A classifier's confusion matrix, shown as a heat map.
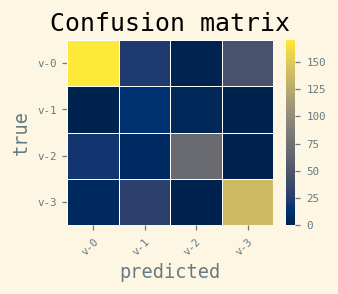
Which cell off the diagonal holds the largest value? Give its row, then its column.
v-0, v-3
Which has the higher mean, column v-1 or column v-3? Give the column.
v-3
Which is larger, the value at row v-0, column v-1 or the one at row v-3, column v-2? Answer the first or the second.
the first
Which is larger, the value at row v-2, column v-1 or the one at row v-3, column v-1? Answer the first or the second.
the second
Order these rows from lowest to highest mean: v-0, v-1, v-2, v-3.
v-1, v-2, v-3, v-0
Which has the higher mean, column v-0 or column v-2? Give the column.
v-0
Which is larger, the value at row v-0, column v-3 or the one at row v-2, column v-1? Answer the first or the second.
the first
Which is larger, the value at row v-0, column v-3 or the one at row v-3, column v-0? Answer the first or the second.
the first
